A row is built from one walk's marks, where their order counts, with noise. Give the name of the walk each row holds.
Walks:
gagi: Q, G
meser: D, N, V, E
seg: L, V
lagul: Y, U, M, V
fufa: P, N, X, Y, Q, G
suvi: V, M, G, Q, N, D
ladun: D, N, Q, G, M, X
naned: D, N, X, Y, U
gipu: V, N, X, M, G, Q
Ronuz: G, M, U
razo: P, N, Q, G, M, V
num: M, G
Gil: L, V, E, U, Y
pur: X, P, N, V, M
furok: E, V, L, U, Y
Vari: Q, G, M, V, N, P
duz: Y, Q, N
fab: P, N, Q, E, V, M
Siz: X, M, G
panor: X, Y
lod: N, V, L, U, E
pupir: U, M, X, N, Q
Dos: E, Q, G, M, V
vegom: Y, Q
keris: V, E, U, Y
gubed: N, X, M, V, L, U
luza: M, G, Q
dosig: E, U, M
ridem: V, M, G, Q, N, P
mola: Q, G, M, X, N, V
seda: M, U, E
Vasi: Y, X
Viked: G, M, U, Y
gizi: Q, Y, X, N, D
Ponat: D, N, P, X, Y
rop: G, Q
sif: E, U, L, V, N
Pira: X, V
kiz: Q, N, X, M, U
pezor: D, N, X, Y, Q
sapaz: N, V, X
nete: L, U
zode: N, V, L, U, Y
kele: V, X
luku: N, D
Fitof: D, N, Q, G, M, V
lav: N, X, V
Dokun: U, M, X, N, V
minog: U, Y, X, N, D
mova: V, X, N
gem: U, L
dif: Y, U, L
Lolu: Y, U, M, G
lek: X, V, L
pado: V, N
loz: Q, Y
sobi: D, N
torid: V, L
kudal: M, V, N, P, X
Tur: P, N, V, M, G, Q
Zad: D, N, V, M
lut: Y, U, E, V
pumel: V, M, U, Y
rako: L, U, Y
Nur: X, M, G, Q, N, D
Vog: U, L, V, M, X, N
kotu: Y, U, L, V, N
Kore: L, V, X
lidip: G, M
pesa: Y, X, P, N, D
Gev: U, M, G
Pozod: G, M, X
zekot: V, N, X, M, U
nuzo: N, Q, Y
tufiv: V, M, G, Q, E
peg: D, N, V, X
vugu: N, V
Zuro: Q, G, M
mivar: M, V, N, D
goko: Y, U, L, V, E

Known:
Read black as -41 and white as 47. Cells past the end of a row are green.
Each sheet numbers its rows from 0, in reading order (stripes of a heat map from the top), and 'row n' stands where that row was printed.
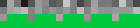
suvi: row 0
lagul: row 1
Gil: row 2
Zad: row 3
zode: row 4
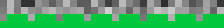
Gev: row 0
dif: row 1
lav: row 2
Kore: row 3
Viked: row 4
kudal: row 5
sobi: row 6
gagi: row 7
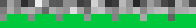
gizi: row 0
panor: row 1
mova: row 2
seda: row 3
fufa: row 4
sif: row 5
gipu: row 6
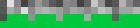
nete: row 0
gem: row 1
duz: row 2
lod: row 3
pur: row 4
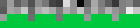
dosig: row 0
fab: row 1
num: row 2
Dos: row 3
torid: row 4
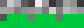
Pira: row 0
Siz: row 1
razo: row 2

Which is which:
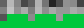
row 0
pupir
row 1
minog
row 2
kotu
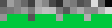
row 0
Pozod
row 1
zekot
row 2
Vasi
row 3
luku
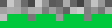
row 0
meser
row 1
pezor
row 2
sapaz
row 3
seg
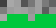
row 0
goko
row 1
loz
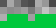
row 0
peg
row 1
tufiv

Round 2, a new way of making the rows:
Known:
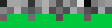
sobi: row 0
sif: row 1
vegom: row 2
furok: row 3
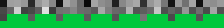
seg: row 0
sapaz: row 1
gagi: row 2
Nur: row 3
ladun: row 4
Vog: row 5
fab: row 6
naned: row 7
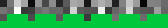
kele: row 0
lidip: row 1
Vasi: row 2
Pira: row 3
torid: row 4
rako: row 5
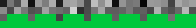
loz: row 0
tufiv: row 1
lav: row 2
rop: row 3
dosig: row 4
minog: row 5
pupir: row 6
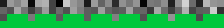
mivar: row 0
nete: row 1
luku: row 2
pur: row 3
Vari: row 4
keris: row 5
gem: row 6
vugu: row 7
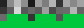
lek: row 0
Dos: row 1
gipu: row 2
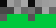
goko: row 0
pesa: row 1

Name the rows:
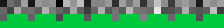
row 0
pumel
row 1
suvi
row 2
meser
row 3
Pozod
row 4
nuzo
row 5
mova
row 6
kotu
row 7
Dokun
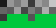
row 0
razo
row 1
pezor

